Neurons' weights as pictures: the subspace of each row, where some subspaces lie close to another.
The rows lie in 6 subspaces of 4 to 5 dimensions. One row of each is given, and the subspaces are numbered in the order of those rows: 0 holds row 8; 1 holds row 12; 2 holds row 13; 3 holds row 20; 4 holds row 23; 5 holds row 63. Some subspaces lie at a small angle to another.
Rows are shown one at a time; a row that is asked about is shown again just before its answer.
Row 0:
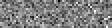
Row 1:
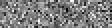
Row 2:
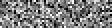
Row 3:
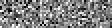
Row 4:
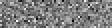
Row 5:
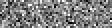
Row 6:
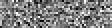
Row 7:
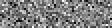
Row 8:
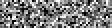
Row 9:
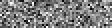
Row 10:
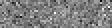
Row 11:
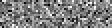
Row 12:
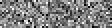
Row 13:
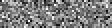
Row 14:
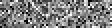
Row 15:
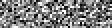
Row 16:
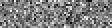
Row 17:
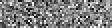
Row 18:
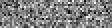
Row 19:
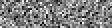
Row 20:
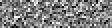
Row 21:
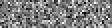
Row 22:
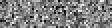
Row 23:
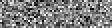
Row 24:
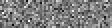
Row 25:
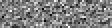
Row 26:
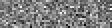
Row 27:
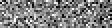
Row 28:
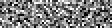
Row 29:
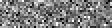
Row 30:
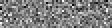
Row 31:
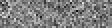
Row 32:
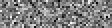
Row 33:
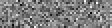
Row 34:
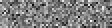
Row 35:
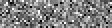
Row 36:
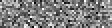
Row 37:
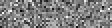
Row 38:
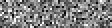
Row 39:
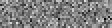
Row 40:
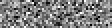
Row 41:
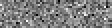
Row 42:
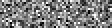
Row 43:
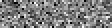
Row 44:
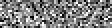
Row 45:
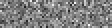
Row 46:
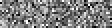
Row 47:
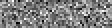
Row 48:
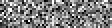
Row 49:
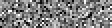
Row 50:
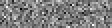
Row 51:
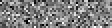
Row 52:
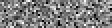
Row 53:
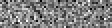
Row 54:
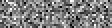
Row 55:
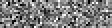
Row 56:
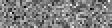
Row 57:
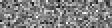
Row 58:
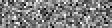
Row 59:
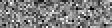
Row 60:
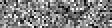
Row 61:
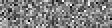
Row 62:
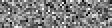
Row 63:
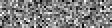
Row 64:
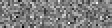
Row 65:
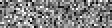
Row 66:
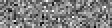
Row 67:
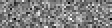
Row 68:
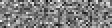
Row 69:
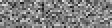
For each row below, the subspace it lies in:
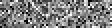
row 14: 1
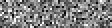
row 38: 0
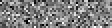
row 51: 1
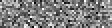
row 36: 2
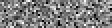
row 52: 3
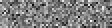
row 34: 1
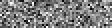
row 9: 4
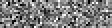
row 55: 0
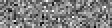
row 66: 0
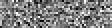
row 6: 5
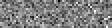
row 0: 5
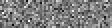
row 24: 2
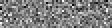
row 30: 2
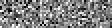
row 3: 2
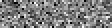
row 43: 2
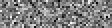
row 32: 0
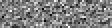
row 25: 3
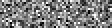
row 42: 3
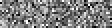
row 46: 1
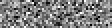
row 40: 3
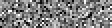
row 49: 5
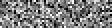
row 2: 5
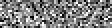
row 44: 5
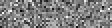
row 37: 5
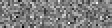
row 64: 0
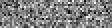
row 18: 2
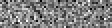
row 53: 5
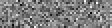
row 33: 2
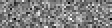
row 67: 3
